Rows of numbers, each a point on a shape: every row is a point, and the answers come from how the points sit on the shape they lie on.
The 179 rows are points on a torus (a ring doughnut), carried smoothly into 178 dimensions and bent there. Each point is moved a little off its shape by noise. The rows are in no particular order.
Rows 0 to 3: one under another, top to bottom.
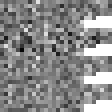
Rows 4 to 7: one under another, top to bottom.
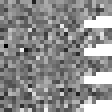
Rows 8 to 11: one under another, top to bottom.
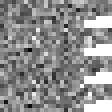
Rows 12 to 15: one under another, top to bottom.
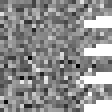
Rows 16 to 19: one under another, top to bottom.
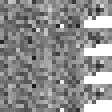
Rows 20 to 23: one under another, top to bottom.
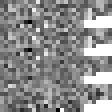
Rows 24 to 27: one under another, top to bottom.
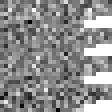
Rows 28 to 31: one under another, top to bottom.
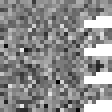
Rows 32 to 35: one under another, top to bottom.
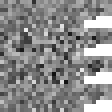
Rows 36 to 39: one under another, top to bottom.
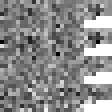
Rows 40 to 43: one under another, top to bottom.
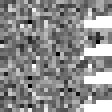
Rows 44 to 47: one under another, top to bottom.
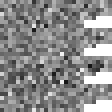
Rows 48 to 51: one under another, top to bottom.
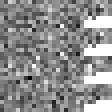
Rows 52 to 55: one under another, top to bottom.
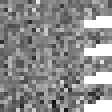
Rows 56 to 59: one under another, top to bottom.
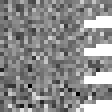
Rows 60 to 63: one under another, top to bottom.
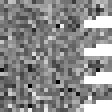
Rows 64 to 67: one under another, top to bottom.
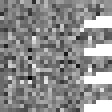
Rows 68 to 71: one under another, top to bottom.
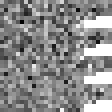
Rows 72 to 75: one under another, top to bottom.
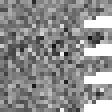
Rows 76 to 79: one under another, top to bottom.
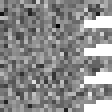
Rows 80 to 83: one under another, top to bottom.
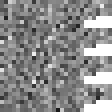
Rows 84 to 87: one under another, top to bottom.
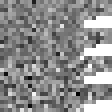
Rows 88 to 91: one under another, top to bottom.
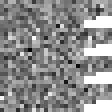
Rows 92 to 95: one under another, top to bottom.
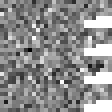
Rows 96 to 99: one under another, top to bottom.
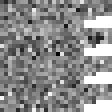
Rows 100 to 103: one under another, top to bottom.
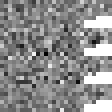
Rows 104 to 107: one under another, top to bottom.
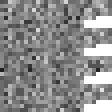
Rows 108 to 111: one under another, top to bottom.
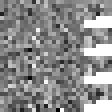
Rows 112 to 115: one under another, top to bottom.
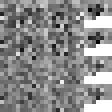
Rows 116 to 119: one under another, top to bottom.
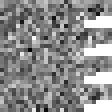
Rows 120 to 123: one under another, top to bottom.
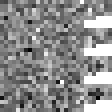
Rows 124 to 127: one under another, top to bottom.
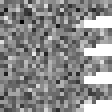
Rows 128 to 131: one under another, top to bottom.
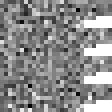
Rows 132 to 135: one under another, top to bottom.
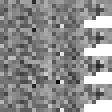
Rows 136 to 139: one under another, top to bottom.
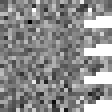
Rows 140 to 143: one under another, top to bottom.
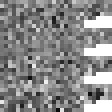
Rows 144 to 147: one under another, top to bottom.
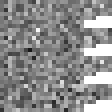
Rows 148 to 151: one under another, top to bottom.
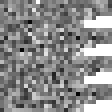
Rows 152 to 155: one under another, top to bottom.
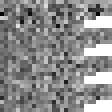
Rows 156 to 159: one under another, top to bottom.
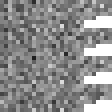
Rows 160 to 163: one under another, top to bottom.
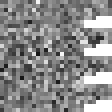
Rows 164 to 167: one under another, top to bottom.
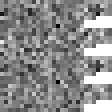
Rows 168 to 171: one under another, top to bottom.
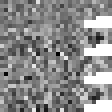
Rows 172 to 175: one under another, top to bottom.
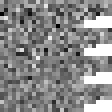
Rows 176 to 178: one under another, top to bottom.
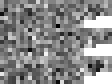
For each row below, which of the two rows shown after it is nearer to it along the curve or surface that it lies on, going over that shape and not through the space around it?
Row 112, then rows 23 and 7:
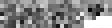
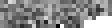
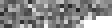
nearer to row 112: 23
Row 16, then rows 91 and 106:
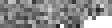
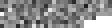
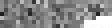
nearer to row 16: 106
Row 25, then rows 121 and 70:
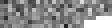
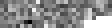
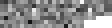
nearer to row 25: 70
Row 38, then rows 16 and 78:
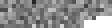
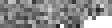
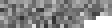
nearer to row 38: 78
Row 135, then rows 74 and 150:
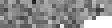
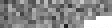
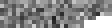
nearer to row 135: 150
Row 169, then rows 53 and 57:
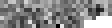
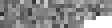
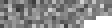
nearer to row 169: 53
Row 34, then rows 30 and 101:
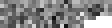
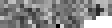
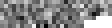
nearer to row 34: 101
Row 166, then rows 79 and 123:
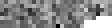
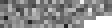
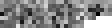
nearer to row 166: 123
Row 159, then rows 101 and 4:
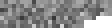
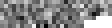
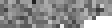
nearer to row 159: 4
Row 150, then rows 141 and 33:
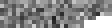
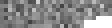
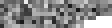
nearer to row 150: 33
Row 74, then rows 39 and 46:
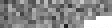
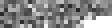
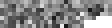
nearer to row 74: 39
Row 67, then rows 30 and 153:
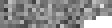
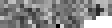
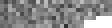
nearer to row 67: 153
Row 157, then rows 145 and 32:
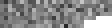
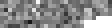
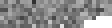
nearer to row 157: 145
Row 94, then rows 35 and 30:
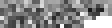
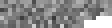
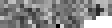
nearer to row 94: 30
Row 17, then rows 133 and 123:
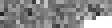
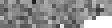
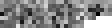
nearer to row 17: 133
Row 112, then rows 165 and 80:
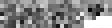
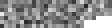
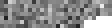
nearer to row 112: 80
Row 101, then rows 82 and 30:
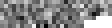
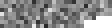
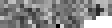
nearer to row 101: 82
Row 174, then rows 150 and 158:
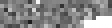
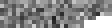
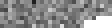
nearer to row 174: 158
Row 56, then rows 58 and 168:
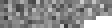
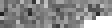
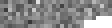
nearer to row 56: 168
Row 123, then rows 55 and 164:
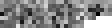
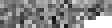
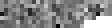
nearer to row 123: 55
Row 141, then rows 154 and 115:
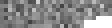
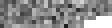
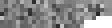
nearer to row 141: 154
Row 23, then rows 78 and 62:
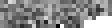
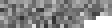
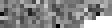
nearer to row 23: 62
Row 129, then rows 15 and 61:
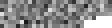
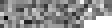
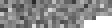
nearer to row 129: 15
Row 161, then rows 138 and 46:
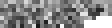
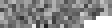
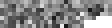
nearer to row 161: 46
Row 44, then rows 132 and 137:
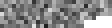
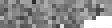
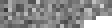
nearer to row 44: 132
